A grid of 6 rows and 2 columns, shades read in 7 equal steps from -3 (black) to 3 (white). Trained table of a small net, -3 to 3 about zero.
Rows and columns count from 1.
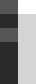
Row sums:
2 0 1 0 0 0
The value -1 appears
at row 1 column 1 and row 3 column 1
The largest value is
3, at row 1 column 2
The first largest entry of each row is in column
2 2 2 2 2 2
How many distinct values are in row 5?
2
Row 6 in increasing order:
-2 2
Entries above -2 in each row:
2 1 2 1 1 1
